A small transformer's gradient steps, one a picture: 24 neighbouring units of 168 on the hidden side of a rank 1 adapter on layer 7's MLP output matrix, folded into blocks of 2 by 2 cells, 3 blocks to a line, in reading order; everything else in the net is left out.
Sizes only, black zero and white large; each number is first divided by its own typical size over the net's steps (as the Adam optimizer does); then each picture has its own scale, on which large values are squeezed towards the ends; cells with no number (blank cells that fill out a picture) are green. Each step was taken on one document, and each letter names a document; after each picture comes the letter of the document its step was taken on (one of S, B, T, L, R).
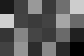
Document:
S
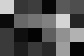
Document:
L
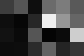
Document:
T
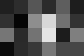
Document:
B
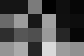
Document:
B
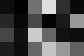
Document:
B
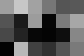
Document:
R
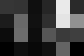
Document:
L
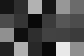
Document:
R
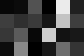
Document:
L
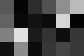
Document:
L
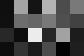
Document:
T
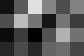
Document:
T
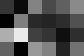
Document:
S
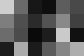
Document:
T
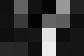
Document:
B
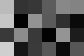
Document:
S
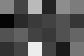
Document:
S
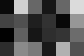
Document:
R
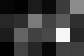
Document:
L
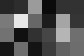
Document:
T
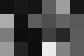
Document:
B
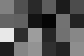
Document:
S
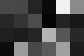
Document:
L
